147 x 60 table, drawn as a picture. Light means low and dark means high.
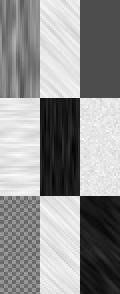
It is made of 3 by 3 panels. Panel 1,1: middling, streaked downward. Panel 1,2: very low, slanting down to the right, faint in contrast. Panel 1,3: high, flat. Panel 2,1: very low, streaked across, faint in contrast. Panel 2,2: very high, streaked downward, faint in contrast. Panel 2,3: very low, fine-grained, faint in contrast. Panel 3,1: middling, checkered. Panel 3,2: very low, slanting down to the right, faint in contrast. Panel 3,3: very high, slanting down to the right, faint in contrast.
